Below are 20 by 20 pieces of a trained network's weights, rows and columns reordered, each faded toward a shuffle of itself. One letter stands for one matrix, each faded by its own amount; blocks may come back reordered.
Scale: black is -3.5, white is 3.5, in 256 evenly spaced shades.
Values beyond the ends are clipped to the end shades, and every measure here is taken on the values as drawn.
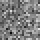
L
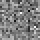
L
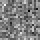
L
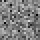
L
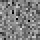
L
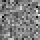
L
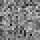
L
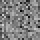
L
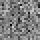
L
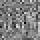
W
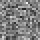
W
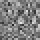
W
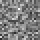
W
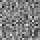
W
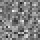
W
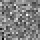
L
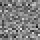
W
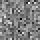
L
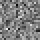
L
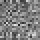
W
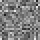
W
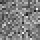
L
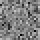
L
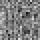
W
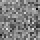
L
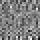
W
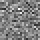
W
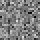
L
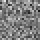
W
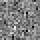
L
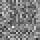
W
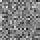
W
